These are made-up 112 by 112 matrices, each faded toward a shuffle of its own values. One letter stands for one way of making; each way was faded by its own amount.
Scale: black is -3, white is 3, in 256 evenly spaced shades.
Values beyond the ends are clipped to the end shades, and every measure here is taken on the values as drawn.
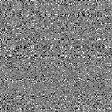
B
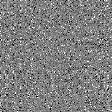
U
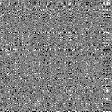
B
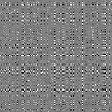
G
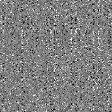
U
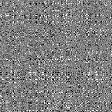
B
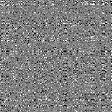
B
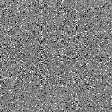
U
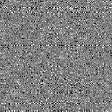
B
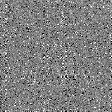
U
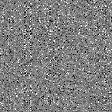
U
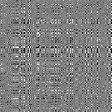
G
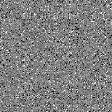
U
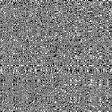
B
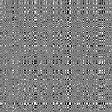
G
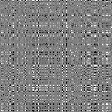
G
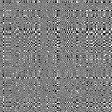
G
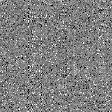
U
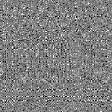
B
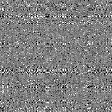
B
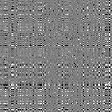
G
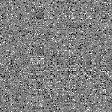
U
